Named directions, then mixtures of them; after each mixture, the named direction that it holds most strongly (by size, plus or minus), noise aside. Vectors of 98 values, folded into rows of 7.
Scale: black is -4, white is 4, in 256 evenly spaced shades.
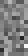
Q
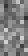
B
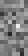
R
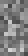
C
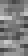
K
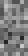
B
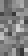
R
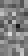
R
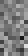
Q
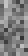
B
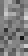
B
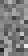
Q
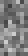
B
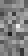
R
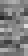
K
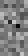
R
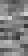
K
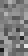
Q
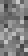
B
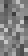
B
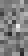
R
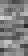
K
